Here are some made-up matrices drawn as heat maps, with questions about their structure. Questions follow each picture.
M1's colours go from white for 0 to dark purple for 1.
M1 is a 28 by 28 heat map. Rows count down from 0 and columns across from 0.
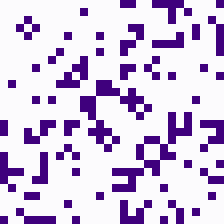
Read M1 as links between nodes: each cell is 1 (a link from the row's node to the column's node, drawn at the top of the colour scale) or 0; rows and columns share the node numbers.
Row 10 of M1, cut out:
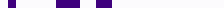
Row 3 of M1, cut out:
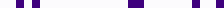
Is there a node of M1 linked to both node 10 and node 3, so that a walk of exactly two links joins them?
no
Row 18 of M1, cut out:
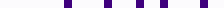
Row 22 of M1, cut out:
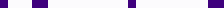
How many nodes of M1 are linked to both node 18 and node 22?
0
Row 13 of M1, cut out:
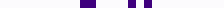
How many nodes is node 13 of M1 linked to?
4
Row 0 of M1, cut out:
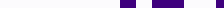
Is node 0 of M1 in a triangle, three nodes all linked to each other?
yes
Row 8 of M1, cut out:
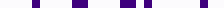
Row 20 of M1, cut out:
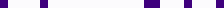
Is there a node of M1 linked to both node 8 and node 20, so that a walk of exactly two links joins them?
yes
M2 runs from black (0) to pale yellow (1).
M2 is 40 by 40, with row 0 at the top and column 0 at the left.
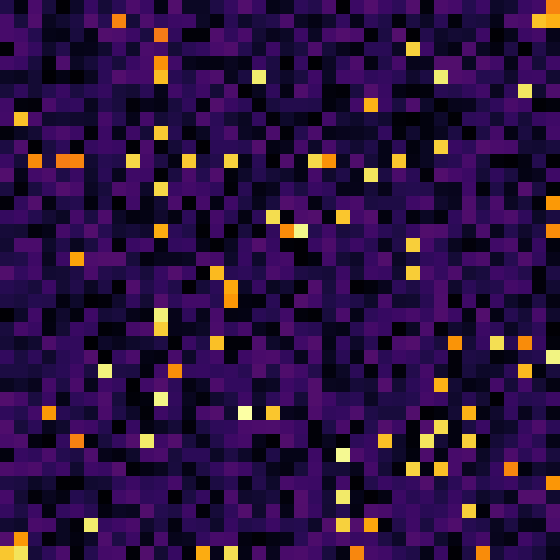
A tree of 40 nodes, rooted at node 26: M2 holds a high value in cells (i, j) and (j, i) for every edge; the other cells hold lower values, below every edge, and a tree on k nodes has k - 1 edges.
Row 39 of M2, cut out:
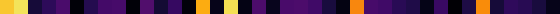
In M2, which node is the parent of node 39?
16
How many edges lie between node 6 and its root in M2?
2
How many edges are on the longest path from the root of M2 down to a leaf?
13
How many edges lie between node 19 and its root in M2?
4
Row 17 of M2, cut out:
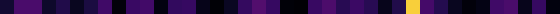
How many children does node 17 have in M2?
0
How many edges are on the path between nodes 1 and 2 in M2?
4
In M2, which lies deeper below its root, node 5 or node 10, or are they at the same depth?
the same depth
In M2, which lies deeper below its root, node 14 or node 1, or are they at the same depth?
the same depth
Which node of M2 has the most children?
11
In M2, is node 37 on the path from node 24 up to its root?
yes
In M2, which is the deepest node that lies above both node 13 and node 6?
37
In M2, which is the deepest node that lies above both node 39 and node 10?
31
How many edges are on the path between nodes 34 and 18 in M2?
5
